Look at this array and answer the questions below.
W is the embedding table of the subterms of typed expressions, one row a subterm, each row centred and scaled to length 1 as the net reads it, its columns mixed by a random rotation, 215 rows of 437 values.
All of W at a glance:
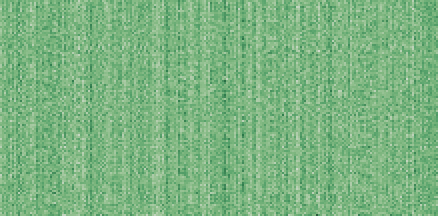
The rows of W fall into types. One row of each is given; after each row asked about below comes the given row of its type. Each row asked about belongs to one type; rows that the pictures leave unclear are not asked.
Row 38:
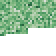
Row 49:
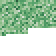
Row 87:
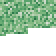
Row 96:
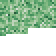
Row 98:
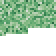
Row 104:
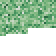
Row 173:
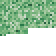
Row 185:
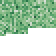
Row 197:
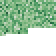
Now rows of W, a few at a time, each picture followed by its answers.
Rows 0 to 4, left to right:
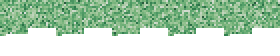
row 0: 38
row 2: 96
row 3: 185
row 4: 38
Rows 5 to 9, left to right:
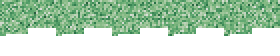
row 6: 197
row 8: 38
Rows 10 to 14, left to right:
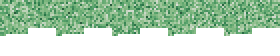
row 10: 96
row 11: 87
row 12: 185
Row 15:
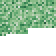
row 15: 173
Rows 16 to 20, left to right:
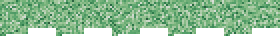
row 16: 173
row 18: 197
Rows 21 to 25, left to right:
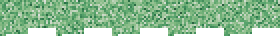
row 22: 185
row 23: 49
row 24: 87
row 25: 173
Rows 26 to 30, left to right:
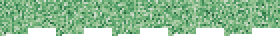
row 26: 197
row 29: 197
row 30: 104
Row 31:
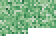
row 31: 185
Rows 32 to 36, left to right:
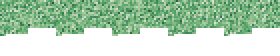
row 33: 98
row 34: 197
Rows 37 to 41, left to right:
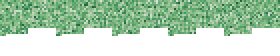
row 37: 185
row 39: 87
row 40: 185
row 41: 49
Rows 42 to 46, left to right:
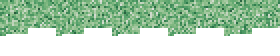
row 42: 96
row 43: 87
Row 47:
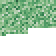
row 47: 49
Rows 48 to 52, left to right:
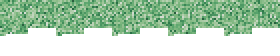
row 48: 38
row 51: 197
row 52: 197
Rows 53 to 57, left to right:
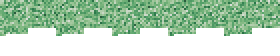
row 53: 98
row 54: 104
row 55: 49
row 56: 49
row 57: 87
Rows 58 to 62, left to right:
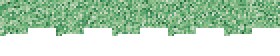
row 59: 173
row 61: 49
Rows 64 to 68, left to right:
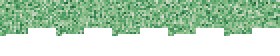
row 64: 185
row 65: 185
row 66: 87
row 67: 104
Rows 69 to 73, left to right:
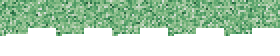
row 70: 96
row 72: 96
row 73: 185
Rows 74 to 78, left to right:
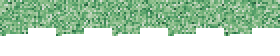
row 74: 185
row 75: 38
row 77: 87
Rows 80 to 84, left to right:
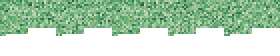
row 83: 49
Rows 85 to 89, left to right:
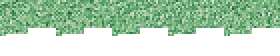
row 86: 98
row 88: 87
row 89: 49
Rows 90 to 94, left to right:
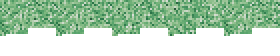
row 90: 197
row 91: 197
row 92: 197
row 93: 185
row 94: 197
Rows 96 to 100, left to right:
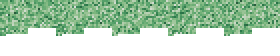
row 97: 173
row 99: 87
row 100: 173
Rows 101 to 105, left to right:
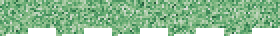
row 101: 98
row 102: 197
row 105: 38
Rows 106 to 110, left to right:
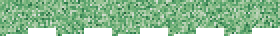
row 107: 185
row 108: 87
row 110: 38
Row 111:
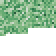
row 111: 98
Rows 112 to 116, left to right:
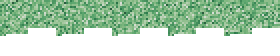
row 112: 173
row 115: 173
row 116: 49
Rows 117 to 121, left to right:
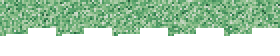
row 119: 49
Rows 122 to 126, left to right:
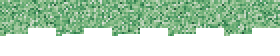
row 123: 87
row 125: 87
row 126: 197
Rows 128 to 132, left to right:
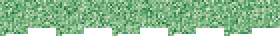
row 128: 87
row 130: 197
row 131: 87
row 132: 87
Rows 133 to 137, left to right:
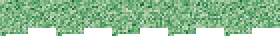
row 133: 49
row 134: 49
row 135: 38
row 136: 197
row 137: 49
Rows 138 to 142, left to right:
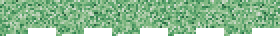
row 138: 173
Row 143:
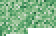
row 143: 173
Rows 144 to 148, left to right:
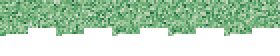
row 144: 87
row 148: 98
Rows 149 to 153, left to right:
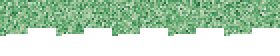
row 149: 87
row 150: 38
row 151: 173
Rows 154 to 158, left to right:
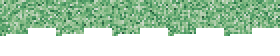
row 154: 173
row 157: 185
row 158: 49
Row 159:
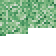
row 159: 173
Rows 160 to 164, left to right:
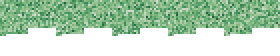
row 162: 185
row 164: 98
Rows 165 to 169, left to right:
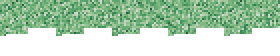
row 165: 49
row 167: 96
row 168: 197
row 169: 49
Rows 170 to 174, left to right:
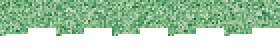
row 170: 98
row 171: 38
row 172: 173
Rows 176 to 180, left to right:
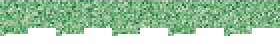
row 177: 98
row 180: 49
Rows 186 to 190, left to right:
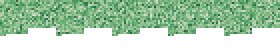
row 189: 173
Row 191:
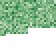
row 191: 87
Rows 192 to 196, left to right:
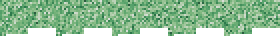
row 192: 173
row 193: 87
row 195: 96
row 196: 197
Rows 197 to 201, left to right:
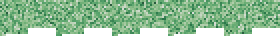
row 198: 173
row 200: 38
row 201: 197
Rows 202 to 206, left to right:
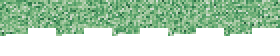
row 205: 98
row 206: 185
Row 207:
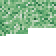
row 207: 197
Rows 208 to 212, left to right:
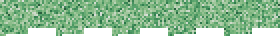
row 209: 49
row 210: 49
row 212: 185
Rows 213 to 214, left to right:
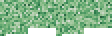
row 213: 38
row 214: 104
